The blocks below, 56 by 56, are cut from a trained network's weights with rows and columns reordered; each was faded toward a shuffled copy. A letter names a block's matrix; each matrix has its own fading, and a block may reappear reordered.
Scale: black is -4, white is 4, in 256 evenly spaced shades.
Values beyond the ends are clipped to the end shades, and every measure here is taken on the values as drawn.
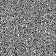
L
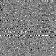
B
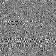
B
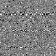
B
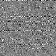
B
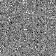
L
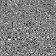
B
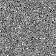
L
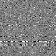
B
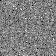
L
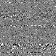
B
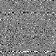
B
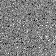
L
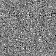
L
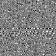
B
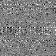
B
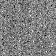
L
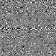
B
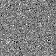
L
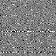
B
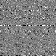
B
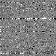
B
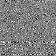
B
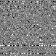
B
